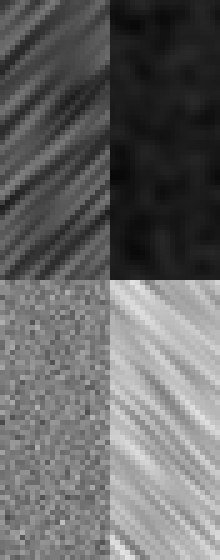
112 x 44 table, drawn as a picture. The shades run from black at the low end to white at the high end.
The table splits into 2 rows of 2 panels. Panel 1,1: low, slanting up to the right. Panel 1,2: very low, blotchy, faint in contrast. Panel 2,1: middling, fine-grained. Panel 2,2: high, slanting down to the right.
